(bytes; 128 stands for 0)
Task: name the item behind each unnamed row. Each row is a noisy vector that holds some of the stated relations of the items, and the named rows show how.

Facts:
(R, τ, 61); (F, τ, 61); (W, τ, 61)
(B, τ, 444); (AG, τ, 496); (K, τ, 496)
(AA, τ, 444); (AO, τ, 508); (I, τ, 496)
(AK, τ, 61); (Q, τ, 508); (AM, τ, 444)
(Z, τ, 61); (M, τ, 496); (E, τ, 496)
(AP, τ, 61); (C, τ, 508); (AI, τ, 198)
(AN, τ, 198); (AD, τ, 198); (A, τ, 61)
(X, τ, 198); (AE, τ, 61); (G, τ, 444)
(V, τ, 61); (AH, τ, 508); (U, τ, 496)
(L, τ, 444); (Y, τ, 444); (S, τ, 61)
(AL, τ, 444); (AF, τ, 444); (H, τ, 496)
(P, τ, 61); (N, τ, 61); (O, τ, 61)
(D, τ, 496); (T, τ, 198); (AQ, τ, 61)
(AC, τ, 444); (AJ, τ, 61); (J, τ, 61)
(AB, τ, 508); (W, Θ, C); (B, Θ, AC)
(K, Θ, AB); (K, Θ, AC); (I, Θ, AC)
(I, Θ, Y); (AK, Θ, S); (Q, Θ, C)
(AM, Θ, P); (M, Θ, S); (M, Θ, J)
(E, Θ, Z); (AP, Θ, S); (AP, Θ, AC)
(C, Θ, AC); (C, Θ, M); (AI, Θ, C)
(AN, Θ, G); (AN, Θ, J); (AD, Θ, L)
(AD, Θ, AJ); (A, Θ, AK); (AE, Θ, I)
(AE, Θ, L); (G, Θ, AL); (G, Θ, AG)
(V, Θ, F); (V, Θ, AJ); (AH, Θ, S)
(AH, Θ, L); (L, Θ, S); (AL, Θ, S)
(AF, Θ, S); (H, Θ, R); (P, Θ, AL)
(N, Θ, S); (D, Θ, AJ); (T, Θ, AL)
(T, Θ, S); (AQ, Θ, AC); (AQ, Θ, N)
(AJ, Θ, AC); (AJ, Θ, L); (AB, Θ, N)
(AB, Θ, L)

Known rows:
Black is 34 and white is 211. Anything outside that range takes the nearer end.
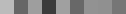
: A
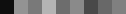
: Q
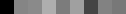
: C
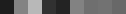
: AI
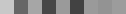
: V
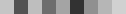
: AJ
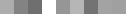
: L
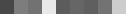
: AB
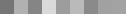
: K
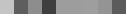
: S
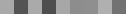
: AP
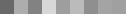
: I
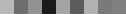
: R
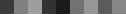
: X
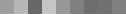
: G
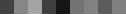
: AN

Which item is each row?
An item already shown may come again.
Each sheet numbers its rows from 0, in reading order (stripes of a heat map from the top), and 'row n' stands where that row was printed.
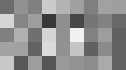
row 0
B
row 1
P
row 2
M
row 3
AL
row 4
N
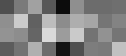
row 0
T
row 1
AG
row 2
AF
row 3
AD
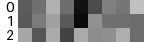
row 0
AD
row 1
T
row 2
AP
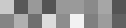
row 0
AK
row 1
M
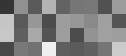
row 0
AO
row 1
AK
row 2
AE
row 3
AB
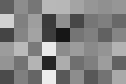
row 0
AC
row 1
P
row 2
AN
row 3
D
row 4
W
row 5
AH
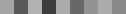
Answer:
AQ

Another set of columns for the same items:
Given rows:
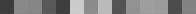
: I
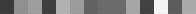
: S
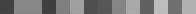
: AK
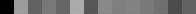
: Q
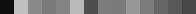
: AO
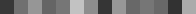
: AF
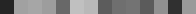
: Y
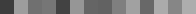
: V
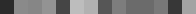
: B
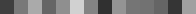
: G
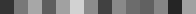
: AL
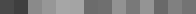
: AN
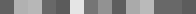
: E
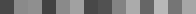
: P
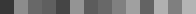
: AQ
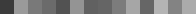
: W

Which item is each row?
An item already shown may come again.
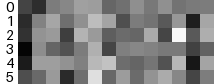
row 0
T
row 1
L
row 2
S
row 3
AB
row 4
AC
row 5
M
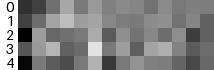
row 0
AD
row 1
X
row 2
C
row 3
U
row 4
AH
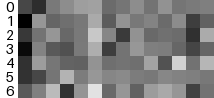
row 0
T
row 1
C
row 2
AF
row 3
AH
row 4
AJ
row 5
AI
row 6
AG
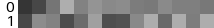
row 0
AI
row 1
A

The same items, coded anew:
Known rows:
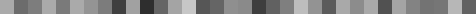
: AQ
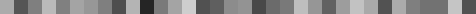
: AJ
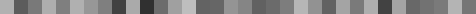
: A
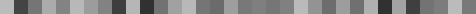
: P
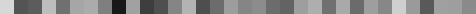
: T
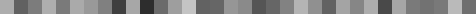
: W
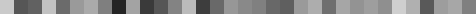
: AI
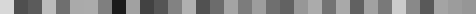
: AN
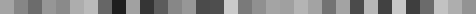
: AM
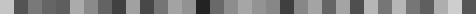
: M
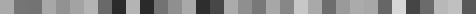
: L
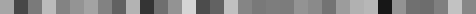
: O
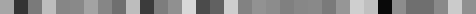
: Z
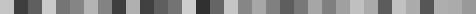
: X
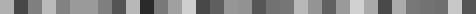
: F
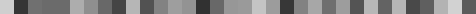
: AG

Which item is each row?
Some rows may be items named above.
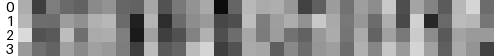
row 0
U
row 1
AL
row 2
AN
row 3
AB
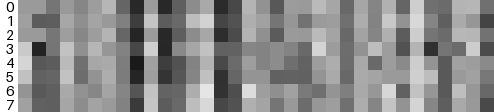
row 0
B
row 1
C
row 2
B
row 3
S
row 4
T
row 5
AD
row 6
AO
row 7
C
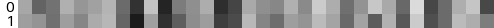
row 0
AC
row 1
AF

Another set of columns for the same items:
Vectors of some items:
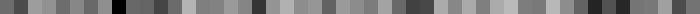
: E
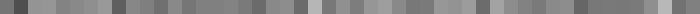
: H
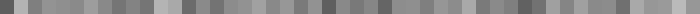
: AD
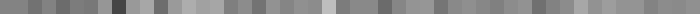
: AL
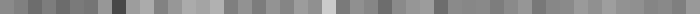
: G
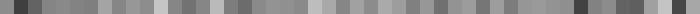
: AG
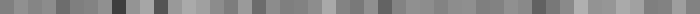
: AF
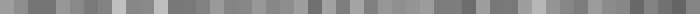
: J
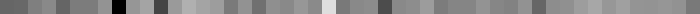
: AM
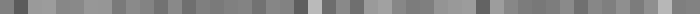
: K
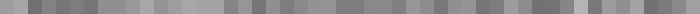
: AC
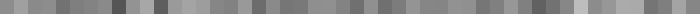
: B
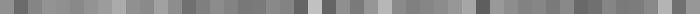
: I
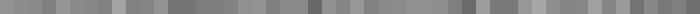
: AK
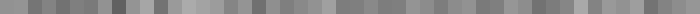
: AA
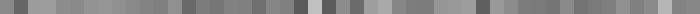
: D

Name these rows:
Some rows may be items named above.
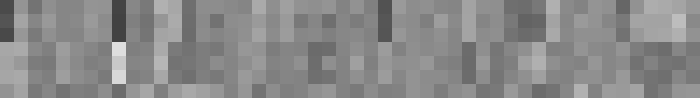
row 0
AN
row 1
AI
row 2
T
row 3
AJ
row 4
S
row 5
AJ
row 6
L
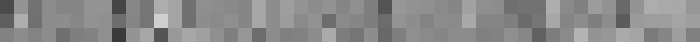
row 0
AN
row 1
X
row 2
AF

